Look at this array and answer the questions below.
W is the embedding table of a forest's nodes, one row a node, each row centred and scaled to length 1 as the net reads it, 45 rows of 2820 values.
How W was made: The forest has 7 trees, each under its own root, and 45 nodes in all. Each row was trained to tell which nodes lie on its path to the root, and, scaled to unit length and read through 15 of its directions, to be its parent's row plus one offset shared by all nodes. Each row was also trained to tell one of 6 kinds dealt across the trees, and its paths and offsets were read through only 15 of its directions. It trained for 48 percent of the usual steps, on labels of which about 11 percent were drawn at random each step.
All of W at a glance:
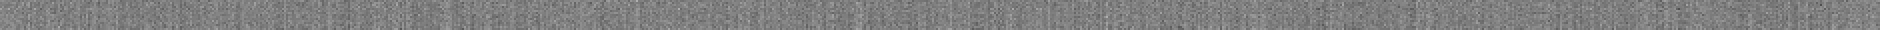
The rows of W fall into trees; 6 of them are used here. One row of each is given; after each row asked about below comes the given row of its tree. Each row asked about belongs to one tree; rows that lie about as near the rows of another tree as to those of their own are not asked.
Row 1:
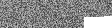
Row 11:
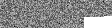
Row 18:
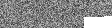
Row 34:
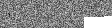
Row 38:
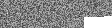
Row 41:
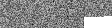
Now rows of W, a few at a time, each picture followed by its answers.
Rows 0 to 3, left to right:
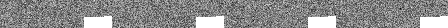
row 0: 1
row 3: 11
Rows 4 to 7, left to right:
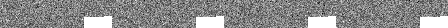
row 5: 41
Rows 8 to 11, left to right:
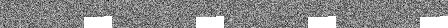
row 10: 34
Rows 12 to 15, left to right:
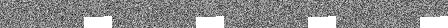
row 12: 18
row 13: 18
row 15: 41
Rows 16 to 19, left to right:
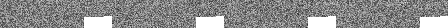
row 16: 38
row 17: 1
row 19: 1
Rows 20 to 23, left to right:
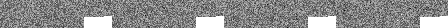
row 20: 34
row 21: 38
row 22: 41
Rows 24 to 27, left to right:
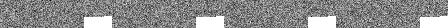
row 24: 11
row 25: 41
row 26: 41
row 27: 38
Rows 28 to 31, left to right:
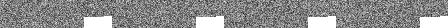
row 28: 1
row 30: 18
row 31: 1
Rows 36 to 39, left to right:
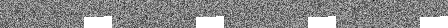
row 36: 38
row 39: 18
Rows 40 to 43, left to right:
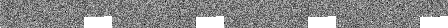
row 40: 41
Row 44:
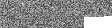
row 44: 41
